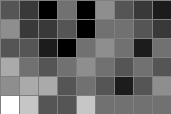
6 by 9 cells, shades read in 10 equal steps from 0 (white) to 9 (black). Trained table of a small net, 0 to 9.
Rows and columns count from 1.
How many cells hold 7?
5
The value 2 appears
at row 6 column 2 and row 6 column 5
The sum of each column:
23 30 39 37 34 29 35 37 35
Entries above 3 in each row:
9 9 9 8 7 6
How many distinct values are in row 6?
4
